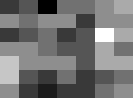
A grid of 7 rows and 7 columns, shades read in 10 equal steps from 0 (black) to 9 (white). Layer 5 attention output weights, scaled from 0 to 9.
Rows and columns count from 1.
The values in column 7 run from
4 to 6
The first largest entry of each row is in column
7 1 6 6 1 1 1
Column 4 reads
4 5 2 3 5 4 2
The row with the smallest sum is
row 7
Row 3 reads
2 3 4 2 3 9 6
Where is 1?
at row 7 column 3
